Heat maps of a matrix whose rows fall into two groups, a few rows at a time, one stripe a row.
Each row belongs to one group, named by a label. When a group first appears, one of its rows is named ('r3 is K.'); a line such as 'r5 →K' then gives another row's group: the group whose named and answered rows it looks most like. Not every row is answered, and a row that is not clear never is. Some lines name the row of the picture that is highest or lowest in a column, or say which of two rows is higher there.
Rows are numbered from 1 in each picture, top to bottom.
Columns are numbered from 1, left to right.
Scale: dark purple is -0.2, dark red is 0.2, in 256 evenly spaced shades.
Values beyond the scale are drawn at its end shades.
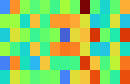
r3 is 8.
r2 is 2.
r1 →8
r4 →2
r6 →8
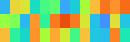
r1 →8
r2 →2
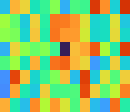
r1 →8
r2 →2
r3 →2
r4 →8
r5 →2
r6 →8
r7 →8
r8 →2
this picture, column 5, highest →7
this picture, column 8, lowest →6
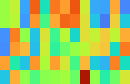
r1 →2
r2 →2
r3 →8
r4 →8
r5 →2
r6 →8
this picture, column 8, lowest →3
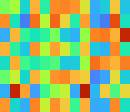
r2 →2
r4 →2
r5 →8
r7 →8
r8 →2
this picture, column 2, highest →7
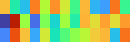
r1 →2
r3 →8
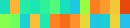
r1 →8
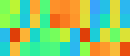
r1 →2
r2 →2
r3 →8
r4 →8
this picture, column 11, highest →4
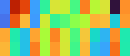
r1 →8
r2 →8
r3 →2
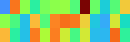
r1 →8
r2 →2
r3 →2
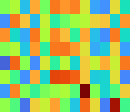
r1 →2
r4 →2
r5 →8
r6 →2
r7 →8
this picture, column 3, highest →2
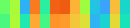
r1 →2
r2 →2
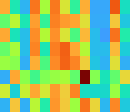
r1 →2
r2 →2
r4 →2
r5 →2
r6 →8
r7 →2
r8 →2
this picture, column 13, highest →6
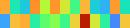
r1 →2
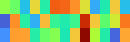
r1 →2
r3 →8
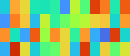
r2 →8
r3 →2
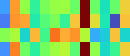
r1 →8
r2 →8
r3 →2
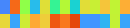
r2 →2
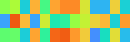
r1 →2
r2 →8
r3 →2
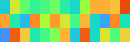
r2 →2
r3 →8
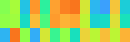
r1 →2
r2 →2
